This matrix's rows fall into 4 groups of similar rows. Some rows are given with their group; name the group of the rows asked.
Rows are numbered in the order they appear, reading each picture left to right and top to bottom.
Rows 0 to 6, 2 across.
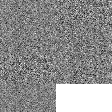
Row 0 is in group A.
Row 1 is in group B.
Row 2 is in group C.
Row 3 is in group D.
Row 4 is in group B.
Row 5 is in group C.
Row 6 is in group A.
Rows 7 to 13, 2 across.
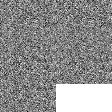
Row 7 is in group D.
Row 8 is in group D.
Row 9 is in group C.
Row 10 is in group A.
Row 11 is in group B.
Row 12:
B
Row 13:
B
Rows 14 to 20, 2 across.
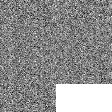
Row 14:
D
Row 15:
B
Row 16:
C
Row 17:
A
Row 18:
C
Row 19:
D
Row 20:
D
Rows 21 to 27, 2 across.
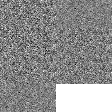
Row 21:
B
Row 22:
A
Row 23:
D
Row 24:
B
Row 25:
B
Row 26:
B
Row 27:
A
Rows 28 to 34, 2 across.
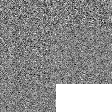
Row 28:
B
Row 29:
D
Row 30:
C
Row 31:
A
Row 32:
C
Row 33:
A
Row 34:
A
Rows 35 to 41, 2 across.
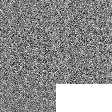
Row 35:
C
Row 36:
C
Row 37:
D
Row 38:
B
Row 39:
B
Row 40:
C
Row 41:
B
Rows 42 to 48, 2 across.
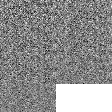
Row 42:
B
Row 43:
C
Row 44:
D
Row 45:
C
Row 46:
D
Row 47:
B
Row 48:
A
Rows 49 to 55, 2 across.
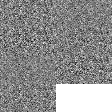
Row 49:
B
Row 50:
A
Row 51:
B
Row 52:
B
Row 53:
A
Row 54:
B
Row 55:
B
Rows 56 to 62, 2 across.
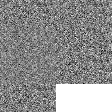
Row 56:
B
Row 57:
B
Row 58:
A
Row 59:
D
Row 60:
A
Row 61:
B
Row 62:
B
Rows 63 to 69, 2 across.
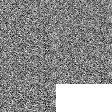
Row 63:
A
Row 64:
D
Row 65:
D
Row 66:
B
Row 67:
D
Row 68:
D
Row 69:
D
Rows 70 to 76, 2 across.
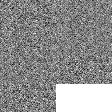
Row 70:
D
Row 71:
A
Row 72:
C
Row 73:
A
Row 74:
B
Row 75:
B
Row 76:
B
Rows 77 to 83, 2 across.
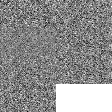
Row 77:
D
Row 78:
C
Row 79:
A
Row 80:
D
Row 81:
C
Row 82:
D
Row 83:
B
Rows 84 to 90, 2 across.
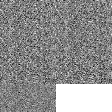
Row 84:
C
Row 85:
C
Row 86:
C
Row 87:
C
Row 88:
D
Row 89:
D
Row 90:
A
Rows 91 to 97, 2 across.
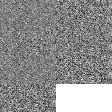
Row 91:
A
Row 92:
B
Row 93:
C
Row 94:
D
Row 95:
A
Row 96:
D
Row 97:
D
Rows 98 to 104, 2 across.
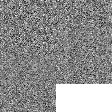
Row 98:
B
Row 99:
D
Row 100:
B
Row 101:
C
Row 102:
A
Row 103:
C
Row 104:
D
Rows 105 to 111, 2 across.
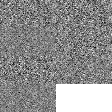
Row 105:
D
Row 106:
D
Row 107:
A
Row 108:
C
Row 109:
B
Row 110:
A
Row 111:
A
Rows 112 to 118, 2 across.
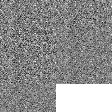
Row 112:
C
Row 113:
C
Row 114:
B
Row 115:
A
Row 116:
C
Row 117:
C
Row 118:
A
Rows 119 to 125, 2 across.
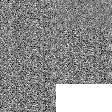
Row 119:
C
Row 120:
A
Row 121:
C
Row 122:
D
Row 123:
D
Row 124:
D
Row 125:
D
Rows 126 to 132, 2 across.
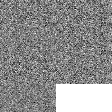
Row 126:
D
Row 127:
D
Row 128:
C
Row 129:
D
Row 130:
B
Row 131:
C
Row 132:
D
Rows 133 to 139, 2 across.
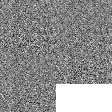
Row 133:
C
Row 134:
A
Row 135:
B
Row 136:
B
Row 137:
A
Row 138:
C
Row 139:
C
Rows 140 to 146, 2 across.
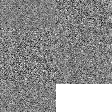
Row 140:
A
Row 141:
D
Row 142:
C
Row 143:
B
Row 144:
B
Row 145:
C
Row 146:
A
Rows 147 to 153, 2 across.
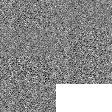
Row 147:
C
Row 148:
A
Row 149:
A
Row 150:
C
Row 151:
D
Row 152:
C
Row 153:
A
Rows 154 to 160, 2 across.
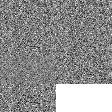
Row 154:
B
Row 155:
B
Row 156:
C
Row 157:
C
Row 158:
A
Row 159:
D
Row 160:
C
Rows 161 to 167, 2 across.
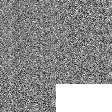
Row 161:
C
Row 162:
B
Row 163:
C
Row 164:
B
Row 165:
C
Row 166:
D
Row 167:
D
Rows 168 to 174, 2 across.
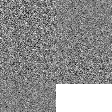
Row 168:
B
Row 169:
A
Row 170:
C
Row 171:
A
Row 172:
B
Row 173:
B
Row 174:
A
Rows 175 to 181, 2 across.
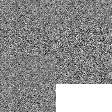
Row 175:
A
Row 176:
A
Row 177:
D
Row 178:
B
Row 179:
A
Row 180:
D
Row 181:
C
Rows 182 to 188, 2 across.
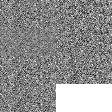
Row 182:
C
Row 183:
B
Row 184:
A
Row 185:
B
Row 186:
C
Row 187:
C
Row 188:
C
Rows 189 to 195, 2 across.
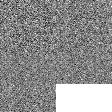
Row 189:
D
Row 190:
C
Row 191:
B
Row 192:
B
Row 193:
A
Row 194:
A
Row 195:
C
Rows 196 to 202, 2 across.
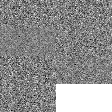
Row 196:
B
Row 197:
B
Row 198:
A
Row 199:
C
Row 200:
D
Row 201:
A
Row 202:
C
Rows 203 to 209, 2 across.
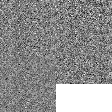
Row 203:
C
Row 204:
B
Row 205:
C
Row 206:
B
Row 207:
A
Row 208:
D
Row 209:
A
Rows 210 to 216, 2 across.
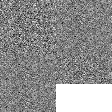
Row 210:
C
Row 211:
A
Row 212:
B
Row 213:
A
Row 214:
A
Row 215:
D
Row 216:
A
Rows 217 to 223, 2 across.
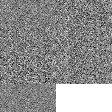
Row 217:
A
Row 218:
D
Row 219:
D
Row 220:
C
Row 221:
D
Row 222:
C
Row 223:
A
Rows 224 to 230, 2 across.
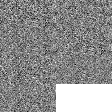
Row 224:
D
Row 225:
B
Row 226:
D
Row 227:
D
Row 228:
C
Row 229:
A
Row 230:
C
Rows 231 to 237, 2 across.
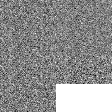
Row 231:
B
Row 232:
A
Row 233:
C
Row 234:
A
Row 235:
C
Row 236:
C
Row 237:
B
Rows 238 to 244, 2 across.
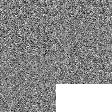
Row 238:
B
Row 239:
B
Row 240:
D
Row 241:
C
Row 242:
A
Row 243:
B
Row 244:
C
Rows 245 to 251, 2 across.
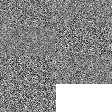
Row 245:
D
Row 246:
C
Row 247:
A
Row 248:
D
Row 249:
D
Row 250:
A
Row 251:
B
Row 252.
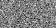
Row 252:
C
